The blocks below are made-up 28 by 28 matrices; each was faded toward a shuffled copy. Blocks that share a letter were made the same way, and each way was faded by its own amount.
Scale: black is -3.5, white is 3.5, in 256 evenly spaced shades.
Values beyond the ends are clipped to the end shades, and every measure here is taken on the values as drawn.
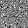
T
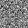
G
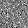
T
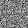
G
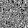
T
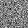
T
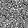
G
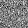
G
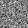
G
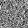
T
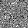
T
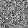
T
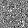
T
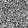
G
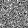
G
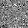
T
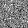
G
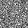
G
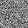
T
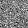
G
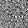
T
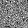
G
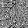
T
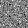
G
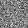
G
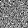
G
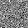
T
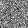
G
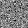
T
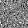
T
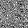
T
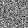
G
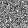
G
